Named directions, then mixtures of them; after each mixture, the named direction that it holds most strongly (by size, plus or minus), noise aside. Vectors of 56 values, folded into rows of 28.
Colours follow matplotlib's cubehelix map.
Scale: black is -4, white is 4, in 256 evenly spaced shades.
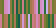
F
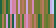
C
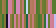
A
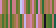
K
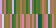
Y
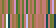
A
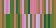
F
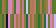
A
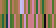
K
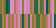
F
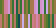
F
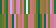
A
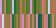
Y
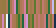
A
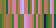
K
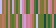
K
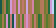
C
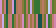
Y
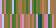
Y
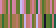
K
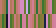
A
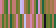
K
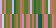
Y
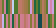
Y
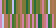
Y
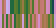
C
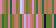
K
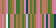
A
